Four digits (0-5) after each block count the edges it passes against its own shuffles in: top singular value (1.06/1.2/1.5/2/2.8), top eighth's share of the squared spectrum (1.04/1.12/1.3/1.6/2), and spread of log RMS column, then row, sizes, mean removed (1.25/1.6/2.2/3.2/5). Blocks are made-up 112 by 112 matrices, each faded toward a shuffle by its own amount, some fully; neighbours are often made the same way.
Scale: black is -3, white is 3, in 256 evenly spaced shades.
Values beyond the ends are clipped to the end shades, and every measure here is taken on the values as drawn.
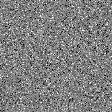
3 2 0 0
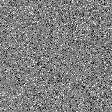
3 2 0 0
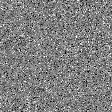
2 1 0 0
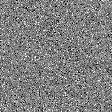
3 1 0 0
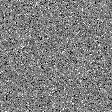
0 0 0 0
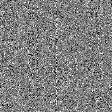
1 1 3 0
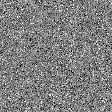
0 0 2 0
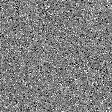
0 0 0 0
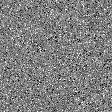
0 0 0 0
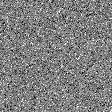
0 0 0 0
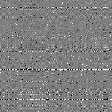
5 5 1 3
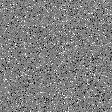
1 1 0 0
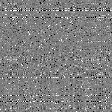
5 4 2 3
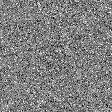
0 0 0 0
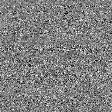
0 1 0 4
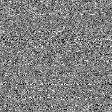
1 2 0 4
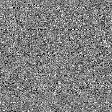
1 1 0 3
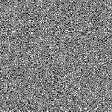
4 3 1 2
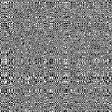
5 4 3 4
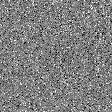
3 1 0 0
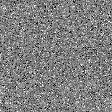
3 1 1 0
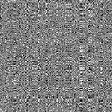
5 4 3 3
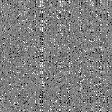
4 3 3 1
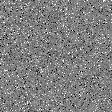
2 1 0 0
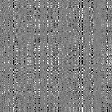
5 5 4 3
